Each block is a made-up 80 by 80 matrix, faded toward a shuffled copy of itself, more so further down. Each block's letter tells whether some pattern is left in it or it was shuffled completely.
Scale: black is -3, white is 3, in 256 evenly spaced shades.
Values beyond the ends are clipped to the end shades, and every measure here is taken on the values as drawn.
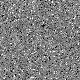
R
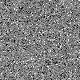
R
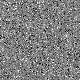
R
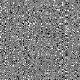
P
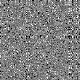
P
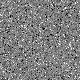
R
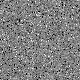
R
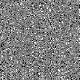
P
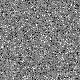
R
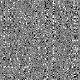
P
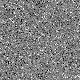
R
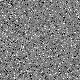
R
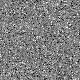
R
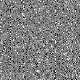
P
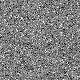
R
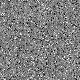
R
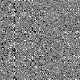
P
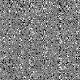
P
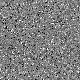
R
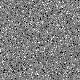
R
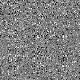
P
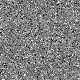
R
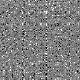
P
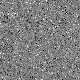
R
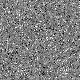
R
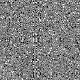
P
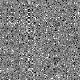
P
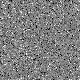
R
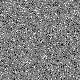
R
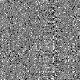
P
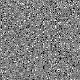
P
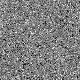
R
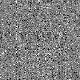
P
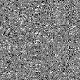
P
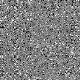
P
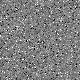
R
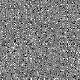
P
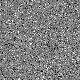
R
